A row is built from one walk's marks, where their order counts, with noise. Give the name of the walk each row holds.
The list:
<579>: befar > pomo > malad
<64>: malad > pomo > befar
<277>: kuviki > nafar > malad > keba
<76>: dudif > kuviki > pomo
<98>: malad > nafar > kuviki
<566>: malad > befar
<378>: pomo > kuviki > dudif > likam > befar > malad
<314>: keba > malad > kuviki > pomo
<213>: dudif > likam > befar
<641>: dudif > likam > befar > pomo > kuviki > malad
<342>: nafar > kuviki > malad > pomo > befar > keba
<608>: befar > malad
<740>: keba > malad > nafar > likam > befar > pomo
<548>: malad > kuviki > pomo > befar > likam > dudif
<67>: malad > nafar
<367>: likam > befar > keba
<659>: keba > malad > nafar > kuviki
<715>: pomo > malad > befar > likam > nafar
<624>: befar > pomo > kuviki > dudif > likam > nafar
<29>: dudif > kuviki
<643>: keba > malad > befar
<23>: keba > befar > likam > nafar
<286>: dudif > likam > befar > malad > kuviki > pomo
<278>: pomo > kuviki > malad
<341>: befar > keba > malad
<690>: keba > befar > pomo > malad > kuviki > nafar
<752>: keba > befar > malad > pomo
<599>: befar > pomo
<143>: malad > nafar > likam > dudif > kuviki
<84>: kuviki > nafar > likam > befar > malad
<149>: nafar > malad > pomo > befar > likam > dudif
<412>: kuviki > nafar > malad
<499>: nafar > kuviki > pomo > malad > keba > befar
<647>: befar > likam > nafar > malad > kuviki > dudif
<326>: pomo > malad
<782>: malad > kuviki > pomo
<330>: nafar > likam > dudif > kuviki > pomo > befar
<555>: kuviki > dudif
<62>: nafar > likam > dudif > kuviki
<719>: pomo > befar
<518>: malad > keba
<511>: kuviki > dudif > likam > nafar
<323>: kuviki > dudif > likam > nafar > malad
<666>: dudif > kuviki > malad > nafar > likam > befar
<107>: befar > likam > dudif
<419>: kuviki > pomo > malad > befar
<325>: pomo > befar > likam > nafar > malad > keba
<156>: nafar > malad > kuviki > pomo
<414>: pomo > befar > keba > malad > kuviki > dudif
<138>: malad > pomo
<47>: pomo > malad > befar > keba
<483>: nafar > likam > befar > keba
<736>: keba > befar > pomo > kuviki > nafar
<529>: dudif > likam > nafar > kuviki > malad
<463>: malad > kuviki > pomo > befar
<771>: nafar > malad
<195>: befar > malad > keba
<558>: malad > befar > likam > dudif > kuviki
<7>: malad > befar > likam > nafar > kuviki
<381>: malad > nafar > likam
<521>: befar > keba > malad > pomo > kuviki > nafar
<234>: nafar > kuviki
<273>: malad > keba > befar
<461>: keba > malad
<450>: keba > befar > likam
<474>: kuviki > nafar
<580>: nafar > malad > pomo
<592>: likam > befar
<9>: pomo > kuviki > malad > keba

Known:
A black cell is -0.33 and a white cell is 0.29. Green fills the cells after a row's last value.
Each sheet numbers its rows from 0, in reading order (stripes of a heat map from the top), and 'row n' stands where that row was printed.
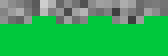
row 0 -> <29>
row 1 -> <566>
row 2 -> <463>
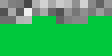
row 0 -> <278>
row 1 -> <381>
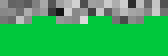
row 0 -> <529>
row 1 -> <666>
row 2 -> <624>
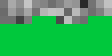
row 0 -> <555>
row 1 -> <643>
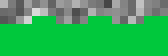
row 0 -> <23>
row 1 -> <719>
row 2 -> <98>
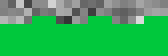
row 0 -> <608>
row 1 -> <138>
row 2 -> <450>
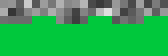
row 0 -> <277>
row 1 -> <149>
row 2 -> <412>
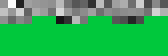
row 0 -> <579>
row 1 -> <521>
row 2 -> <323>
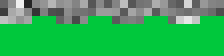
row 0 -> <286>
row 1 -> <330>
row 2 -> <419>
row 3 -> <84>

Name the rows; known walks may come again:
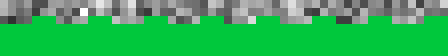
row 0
<580>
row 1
<9>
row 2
<213>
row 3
<76>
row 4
<483>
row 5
<740>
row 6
<342>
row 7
<608>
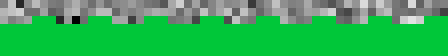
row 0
<599>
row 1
<414>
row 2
<548>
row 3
<326>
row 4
<643>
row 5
<107>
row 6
<273>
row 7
<84>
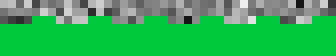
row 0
<323>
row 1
<641>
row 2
<782>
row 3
<156>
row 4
<592>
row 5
<736>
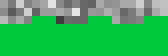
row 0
<195>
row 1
<341>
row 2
<518>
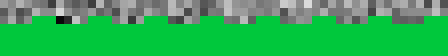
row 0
<719>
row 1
<521>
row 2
<463>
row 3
<138>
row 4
<659>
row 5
<381>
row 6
<62>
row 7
<511>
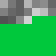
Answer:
<23>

